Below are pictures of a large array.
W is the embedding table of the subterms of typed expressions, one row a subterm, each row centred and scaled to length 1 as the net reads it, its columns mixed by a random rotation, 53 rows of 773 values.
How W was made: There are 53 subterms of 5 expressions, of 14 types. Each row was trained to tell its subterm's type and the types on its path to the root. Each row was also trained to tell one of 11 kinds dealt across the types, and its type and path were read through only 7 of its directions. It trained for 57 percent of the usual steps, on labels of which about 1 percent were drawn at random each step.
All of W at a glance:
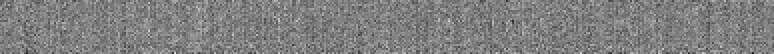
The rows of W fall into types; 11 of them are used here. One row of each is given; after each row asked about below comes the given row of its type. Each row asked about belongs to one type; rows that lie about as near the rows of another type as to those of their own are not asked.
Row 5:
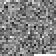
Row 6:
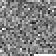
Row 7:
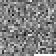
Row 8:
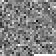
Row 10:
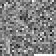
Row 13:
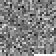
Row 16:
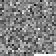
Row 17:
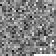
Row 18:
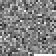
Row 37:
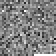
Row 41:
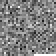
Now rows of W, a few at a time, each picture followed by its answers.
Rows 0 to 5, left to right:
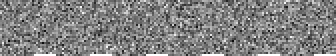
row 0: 16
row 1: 37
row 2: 8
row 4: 16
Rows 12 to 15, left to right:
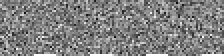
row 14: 8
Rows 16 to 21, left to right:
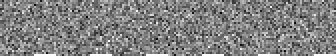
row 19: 8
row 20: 10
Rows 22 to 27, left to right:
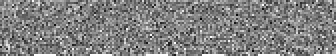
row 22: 6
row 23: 5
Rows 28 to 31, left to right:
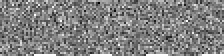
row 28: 8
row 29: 17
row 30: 17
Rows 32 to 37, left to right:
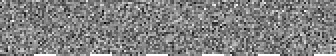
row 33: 7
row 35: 7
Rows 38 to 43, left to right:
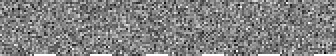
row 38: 7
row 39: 5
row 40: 10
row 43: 13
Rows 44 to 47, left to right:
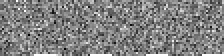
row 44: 37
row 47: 5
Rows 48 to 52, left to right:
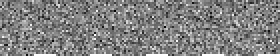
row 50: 17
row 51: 10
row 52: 7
